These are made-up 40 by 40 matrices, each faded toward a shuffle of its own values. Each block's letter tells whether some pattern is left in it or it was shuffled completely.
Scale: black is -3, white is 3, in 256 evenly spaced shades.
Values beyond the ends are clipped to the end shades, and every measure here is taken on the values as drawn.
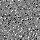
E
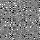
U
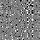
U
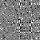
U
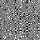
U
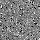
E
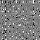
U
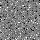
E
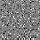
U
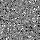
E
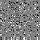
U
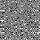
U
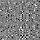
U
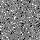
E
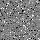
E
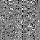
U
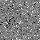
E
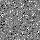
E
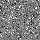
E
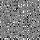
U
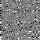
U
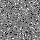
E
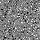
E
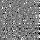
U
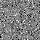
E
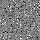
E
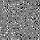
U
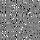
U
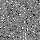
E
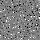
E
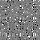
U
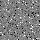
E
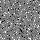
E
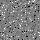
E
